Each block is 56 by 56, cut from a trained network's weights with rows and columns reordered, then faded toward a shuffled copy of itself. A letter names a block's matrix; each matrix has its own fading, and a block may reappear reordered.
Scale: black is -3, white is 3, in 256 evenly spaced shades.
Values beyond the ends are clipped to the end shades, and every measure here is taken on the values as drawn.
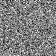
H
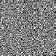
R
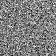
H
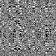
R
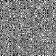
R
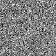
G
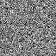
G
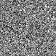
G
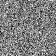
H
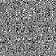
R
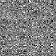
R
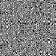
R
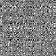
R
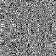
R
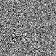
G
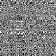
R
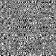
R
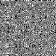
R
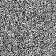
H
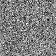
H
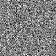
G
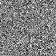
G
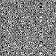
R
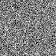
G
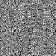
R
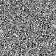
G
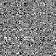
R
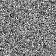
H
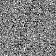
G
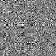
R
